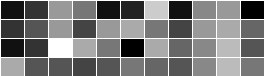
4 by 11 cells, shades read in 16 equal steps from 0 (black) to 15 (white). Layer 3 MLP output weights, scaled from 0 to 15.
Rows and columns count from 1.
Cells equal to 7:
5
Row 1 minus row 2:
-2 -2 0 3 -8 -8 5 -3 -1 -1 -6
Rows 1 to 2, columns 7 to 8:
12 1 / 7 4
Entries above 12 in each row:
0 0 1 0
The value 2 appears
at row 1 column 6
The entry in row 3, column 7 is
10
